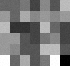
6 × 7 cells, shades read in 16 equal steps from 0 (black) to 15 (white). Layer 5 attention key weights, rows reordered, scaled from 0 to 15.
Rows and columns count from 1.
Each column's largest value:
15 9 10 8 11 15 11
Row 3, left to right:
11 3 3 4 11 6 4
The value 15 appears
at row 6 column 1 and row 6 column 6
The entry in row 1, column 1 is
6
